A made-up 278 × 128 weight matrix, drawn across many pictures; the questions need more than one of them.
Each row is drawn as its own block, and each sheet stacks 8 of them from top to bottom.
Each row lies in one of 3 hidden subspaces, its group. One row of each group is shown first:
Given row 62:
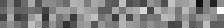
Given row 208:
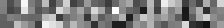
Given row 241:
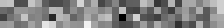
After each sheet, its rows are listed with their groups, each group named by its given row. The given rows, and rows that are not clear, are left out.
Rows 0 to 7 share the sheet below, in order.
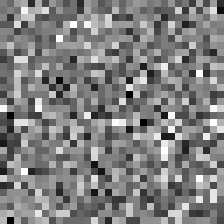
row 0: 62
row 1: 241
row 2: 208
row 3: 241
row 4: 62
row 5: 208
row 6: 208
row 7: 208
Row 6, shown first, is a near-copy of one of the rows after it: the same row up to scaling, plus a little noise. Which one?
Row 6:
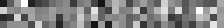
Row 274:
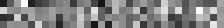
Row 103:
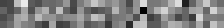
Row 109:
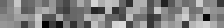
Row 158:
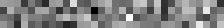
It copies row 274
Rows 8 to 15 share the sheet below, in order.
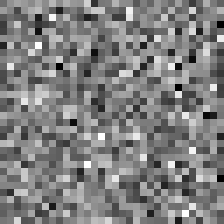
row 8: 241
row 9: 62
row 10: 241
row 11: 62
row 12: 241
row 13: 62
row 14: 62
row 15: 62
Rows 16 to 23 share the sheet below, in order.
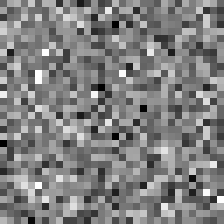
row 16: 62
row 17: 208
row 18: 241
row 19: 208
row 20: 62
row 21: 208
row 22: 62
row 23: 62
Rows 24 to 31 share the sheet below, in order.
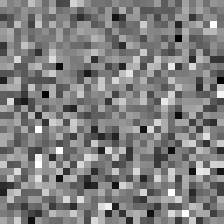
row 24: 241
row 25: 241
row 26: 241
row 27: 62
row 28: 62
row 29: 241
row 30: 241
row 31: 62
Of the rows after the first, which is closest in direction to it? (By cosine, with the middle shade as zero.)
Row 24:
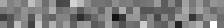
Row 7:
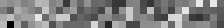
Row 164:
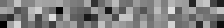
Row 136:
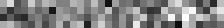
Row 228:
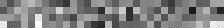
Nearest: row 228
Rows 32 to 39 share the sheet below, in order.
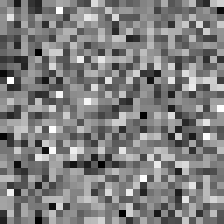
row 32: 241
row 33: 208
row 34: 208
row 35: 241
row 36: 62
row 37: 62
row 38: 208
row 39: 241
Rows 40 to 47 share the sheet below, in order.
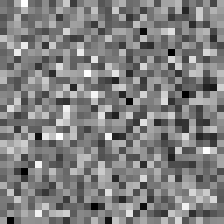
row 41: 62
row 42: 241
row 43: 208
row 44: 208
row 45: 208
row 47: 208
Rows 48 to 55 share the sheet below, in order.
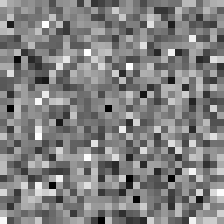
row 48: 208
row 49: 62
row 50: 241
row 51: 208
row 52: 241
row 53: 241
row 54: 241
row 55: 241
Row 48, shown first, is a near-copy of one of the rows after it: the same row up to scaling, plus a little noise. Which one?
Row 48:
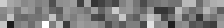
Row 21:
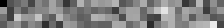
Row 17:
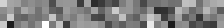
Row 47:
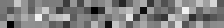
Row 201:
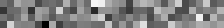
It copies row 17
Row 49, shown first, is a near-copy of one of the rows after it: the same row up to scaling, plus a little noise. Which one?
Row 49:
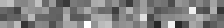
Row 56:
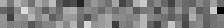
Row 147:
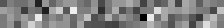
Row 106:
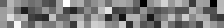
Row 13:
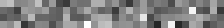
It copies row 13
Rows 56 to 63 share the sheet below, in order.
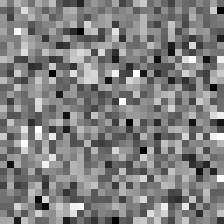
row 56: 62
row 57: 62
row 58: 241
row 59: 241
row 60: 241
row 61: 208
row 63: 62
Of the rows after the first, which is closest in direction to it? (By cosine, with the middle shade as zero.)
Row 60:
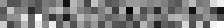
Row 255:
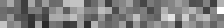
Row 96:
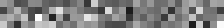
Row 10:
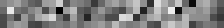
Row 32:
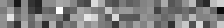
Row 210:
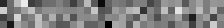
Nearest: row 96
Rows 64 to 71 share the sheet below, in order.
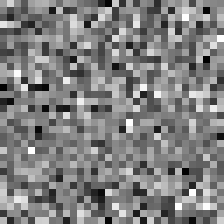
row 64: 62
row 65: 62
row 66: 208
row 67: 208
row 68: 241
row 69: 208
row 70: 241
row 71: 208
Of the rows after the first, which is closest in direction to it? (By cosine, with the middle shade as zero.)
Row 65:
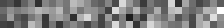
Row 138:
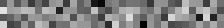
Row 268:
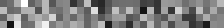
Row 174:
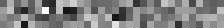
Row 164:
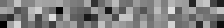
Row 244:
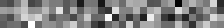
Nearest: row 244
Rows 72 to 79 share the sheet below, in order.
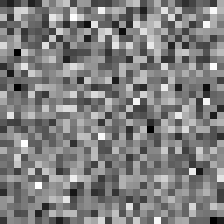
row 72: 62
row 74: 62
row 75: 208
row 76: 62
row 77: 208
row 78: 62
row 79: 241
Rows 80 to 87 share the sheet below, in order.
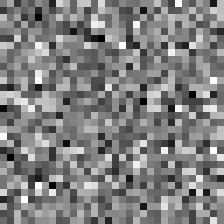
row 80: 62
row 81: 241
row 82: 241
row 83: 62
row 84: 241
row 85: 62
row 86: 241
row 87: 208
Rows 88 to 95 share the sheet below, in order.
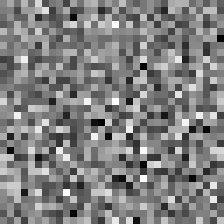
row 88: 62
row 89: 62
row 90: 208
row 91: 241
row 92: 208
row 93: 241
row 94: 208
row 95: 62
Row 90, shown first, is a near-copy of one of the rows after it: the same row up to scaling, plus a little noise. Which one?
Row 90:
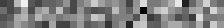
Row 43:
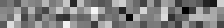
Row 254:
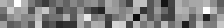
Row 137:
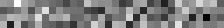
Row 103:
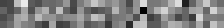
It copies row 103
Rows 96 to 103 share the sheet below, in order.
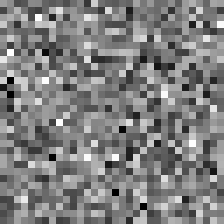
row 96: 241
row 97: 208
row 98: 208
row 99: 208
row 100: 241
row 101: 241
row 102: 62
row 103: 208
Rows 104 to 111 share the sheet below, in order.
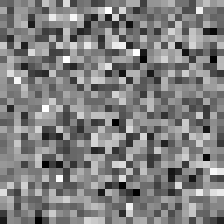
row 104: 62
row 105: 241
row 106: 62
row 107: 208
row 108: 208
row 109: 208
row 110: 241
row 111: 241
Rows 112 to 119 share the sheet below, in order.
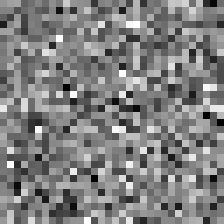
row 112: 241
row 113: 241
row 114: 241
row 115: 241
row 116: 241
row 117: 208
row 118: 208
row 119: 62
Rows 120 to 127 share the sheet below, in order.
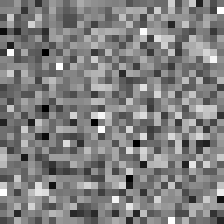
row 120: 62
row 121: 208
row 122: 241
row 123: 208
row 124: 208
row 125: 241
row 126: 241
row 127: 241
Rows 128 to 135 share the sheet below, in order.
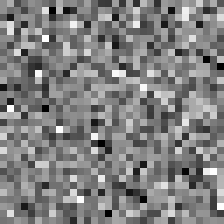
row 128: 62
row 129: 62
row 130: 241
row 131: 208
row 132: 208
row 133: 208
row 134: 241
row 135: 62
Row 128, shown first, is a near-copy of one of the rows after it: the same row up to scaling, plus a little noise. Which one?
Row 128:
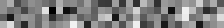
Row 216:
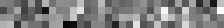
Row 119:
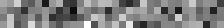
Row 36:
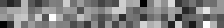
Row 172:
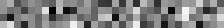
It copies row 172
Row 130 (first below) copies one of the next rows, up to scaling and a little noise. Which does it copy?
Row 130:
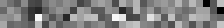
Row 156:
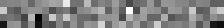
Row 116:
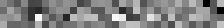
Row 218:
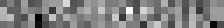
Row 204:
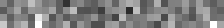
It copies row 116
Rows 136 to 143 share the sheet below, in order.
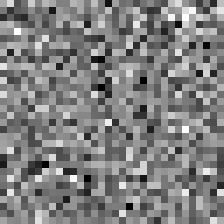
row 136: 62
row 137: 208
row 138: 208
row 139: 208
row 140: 62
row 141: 241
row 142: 241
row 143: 241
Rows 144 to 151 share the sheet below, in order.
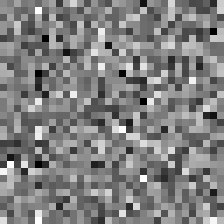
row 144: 62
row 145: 62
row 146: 241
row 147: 62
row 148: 241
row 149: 208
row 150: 208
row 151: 241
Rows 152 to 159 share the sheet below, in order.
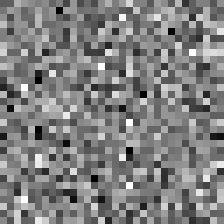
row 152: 241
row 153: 241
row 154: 241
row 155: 208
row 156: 241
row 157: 241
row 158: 208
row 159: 208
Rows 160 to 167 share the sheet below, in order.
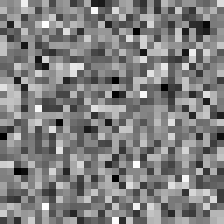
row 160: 208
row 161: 241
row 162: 62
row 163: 208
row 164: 241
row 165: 62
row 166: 208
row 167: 62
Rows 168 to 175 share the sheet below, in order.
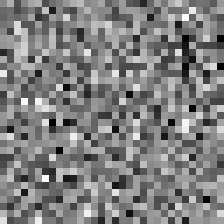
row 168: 62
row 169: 62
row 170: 62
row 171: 241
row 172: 62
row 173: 241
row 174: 62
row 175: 241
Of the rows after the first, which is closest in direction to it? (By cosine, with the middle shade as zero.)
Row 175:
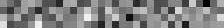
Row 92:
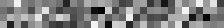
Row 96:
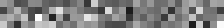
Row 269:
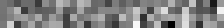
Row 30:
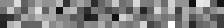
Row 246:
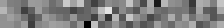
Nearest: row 96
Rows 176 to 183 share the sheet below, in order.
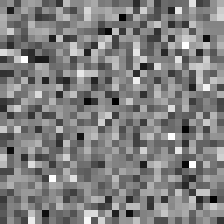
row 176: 241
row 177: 62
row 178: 208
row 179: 241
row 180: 62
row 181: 241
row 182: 62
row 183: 62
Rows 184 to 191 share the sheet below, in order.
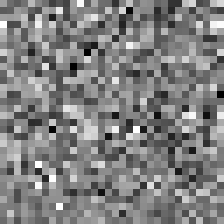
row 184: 241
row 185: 62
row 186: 62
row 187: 62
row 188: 241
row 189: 208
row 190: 62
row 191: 241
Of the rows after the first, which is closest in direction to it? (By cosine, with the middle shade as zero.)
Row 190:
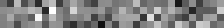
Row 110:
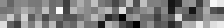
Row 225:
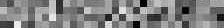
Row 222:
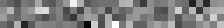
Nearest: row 225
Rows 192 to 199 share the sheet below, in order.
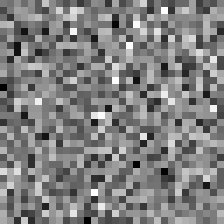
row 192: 62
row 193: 208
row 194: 62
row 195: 208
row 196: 208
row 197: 62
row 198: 208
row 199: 62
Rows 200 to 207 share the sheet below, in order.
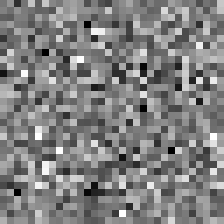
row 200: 62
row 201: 208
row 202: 241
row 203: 208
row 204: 241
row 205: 241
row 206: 62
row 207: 241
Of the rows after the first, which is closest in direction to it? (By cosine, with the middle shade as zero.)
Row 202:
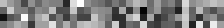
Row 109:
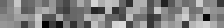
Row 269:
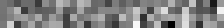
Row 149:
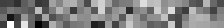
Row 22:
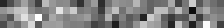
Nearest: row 109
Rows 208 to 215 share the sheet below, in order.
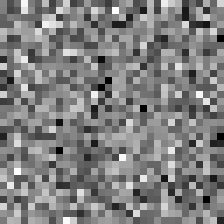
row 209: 62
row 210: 208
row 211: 208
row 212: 241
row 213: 241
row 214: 62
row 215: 208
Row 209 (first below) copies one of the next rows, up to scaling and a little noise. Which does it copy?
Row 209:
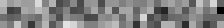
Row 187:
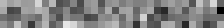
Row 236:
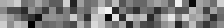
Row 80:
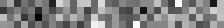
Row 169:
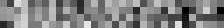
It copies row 187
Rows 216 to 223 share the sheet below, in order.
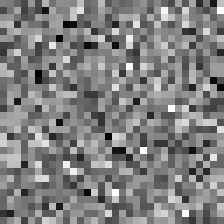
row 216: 62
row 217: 241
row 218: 241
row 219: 241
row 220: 208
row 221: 208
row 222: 62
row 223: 241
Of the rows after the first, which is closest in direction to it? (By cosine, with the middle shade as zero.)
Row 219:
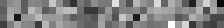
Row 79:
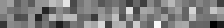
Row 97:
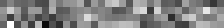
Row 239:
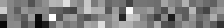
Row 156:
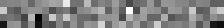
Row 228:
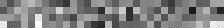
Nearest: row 79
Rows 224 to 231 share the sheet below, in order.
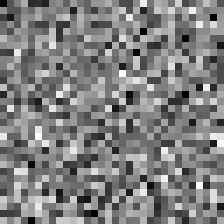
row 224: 208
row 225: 62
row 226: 241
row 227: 208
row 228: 241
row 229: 62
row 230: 208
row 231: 62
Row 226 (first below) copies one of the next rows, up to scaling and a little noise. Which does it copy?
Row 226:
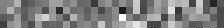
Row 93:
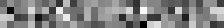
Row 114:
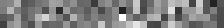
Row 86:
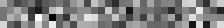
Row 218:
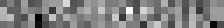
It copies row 114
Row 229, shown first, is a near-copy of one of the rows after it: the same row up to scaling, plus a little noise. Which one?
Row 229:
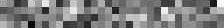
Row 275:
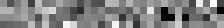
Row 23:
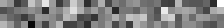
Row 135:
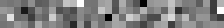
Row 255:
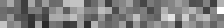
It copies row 23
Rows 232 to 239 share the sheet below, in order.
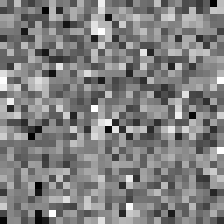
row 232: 62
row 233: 208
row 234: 241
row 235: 208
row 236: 62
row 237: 62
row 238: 241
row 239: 241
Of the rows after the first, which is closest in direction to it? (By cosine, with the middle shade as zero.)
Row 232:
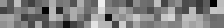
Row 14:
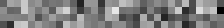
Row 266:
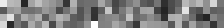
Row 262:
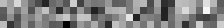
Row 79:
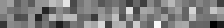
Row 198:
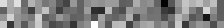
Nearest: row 79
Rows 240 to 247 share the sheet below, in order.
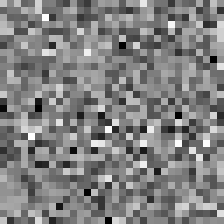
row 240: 62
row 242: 62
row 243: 241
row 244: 62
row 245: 208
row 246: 62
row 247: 208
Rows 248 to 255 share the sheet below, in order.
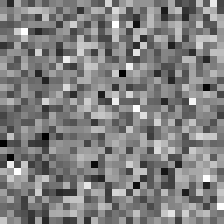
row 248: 62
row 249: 208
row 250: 241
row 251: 241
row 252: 208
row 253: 208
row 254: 208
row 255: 62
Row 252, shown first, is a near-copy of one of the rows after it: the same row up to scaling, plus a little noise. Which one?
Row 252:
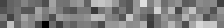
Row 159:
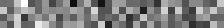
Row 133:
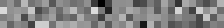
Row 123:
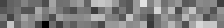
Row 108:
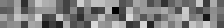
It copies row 123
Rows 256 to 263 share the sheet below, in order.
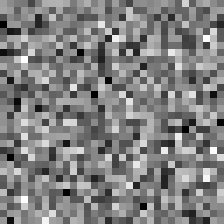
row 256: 241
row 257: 62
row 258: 208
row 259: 208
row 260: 62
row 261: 62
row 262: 208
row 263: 208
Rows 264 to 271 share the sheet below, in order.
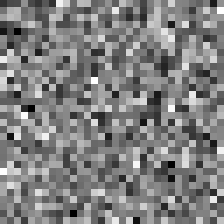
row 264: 62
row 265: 208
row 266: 208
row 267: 62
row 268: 208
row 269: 62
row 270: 208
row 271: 62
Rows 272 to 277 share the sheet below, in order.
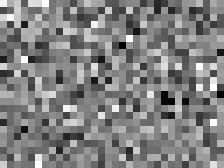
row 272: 208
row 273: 241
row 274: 208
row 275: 62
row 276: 62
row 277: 241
